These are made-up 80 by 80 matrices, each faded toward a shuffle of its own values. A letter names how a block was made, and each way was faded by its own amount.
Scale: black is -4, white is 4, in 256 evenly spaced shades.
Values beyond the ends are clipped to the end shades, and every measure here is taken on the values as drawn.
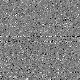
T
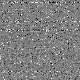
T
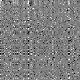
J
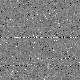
T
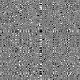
J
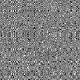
J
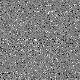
T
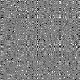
J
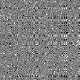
J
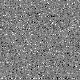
T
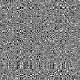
J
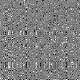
J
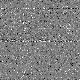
T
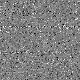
T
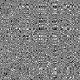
J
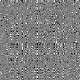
J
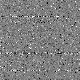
T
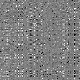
J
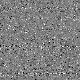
T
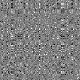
J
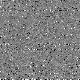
T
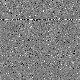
T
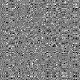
J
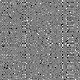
J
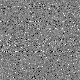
T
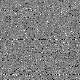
T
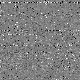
T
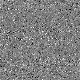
T
